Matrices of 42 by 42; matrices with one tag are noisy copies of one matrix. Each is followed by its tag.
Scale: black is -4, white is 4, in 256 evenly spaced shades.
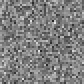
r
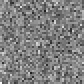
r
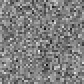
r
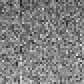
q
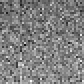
q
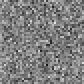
r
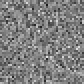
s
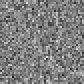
s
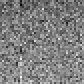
q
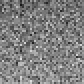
q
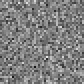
s
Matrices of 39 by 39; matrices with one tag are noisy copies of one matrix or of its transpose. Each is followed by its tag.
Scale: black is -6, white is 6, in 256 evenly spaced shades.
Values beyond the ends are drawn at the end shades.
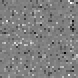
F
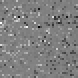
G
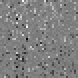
G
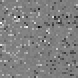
G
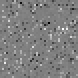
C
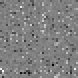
F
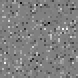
C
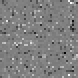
F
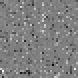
F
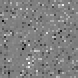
C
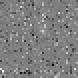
F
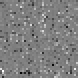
F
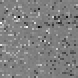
G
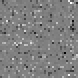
F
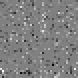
F
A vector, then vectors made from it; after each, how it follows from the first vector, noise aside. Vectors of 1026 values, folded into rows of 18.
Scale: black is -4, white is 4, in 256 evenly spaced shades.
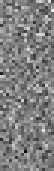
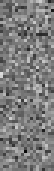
sign-scrambled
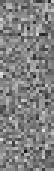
sign-scrambled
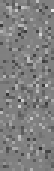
partly zeroed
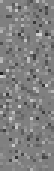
partly zeroed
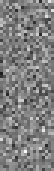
sign-scrambled
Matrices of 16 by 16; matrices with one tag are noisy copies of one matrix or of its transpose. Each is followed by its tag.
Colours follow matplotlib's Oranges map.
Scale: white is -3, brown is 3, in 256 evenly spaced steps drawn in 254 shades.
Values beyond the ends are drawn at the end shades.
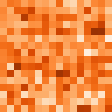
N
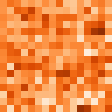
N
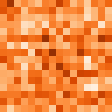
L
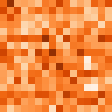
L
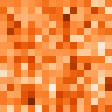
N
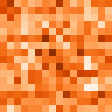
L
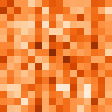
L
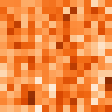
N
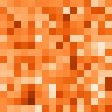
N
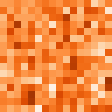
N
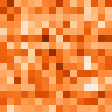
L
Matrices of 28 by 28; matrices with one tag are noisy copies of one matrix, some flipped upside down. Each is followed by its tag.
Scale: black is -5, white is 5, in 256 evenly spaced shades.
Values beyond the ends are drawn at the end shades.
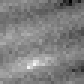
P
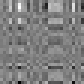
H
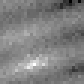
P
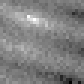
P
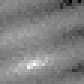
P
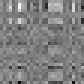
H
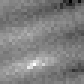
P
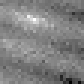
P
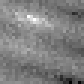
P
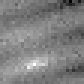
P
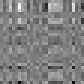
H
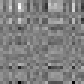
H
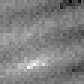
P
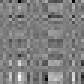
H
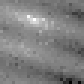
P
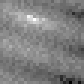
P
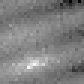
P
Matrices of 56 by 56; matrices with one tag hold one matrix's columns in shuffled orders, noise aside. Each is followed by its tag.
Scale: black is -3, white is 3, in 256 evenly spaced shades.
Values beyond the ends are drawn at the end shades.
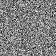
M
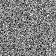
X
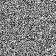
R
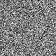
M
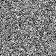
R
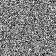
R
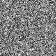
R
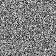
R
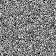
R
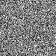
R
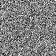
R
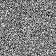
M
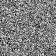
X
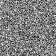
R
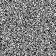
X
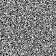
R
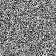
R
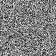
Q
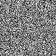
Q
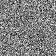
Q
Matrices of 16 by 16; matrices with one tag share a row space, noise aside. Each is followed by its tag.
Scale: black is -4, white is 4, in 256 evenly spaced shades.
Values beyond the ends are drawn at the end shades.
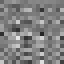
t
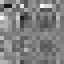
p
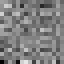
p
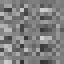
p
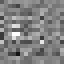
t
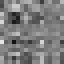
t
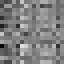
p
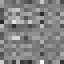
t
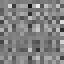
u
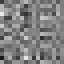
p
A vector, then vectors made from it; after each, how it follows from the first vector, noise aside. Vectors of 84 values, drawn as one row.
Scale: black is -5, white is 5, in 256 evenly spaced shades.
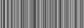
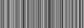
reversed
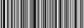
scaled up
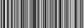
scaled up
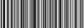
scaled up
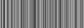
copied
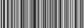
scaled up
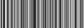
scaled up
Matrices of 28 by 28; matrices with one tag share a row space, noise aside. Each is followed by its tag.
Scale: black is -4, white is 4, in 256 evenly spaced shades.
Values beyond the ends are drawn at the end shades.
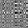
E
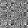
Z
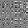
E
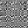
Z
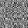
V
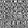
V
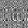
V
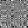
Z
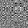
E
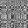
Z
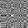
Z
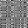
Z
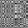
E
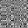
Z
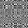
V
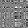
E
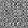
V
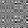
E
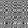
V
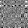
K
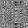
E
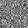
Z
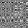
E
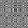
V
